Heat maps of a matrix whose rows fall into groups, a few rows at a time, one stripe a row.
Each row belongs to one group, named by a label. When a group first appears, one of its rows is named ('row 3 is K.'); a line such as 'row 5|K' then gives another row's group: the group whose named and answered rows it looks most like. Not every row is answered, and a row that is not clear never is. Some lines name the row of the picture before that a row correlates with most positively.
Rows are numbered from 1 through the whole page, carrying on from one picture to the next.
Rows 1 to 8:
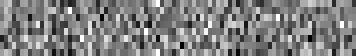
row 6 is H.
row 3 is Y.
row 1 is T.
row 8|T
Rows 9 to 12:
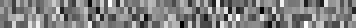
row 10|T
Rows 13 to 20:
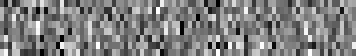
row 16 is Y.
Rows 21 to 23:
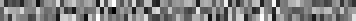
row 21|T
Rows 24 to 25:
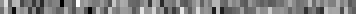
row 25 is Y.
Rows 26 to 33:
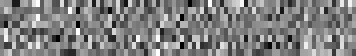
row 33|T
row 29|H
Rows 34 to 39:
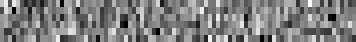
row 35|Y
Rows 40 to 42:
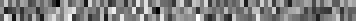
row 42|Y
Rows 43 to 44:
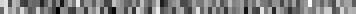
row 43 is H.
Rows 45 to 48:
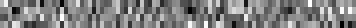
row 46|H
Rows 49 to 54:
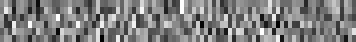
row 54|Y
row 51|T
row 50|Y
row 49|Y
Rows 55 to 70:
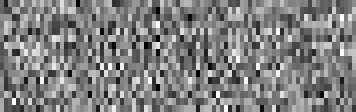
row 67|T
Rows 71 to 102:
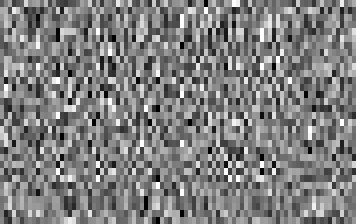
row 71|H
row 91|Y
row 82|T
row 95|T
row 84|Y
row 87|T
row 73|Y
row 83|Y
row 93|T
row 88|H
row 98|Y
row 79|Y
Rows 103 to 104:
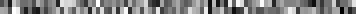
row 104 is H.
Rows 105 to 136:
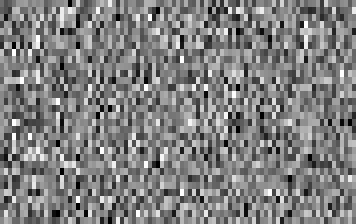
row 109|T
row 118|H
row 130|H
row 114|H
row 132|Y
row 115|H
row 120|Y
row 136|Y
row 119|T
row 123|T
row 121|T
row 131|H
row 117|T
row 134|H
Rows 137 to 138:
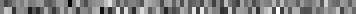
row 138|Y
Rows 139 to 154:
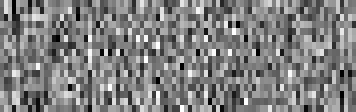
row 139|Y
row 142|T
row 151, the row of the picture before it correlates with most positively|137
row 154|Y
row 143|H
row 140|Y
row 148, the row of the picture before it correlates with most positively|137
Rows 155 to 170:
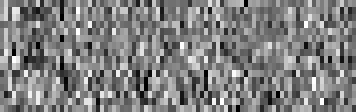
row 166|T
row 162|Y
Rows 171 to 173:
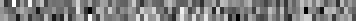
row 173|T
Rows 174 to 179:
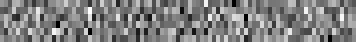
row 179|H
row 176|H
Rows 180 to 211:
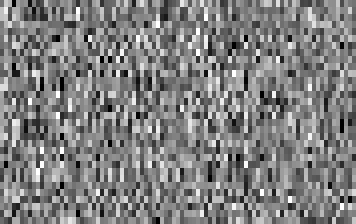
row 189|Y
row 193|T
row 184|Y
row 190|H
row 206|H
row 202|T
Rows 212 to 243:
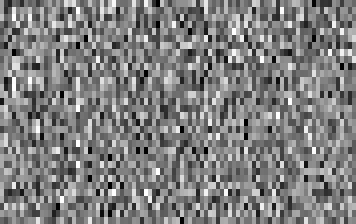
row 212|T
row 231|H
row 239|T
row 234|Y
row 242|Y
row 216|H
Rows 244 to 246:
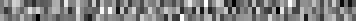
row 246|Y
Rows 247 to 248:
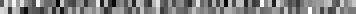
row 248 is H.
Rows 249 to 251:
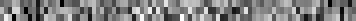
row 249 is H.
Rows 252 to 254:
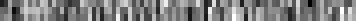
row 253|H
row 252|H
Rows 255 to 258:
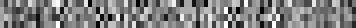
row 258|T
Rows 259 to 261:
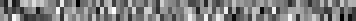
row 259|H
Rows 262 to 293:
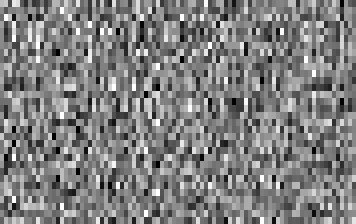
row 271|T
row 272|T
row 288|Y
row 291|H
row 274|T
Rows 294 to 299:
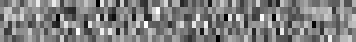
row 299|H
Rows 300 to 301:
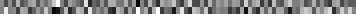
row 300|T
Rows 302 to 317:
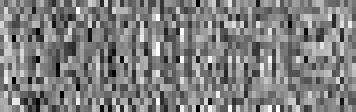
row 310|Y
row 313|Y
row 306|Y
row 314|H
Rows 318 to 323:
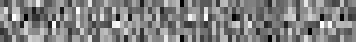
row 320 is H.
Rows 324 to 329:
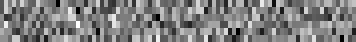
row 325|Y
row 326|T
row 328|T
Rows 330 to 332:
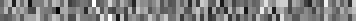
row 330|Y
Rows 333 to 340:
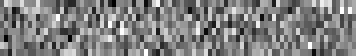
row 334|H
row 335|T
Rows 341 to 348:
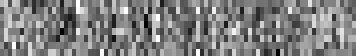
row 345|H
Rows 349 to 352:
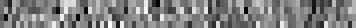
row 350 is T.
